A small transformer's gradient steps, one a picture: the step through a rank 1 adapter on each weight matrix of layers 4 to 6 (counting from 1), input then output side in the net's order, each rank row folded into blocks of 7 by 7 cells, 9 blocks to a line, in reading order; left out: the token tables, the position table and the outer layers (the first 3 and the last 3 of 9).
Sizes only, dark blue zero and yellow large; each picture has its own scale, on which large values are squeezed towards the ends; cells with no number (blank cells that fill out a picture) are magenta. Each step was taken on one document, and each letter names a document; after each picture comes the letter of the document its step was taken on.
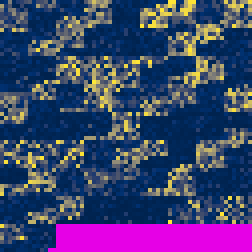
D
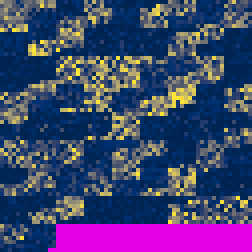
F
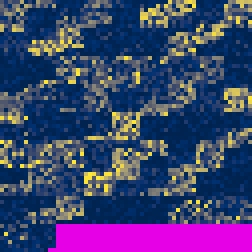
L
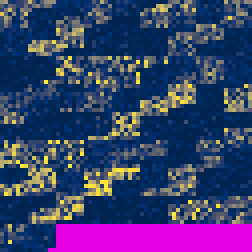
F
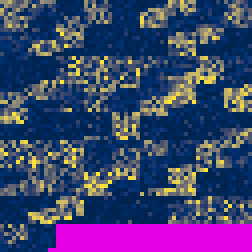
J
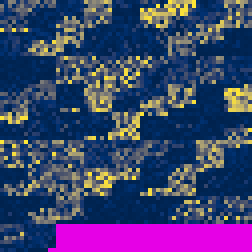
L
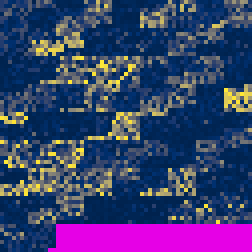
L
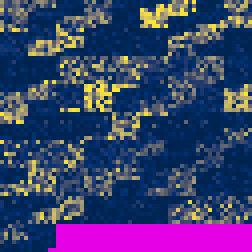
J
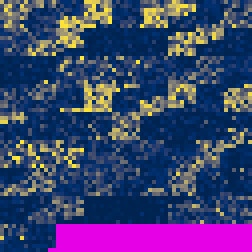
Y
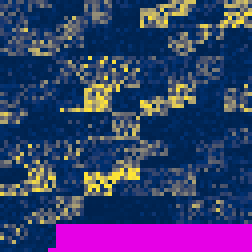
Y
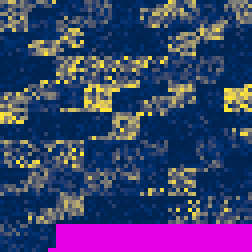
F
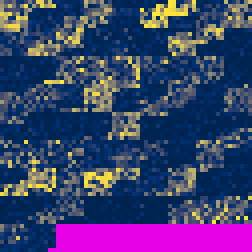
J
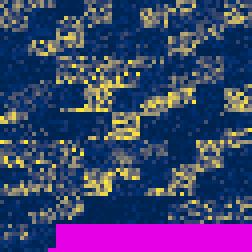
L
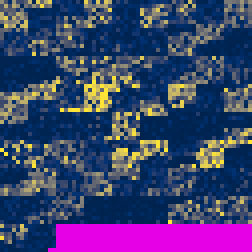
D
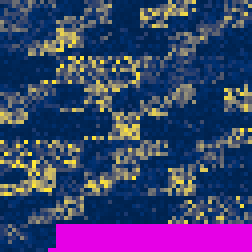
J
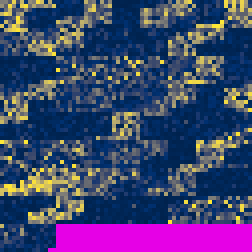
L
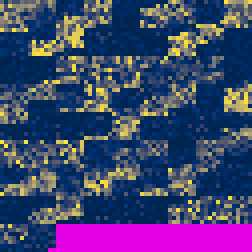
F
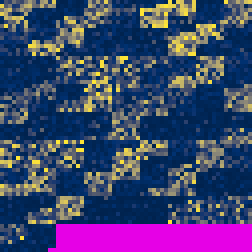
D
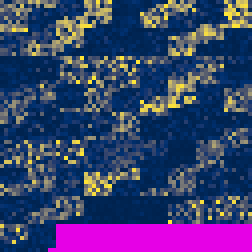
Y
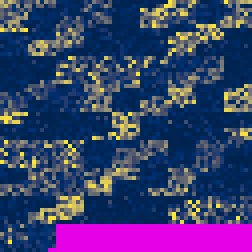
F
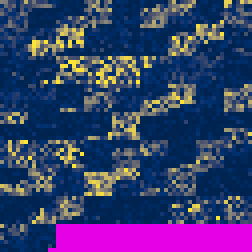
D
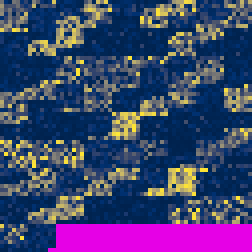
F
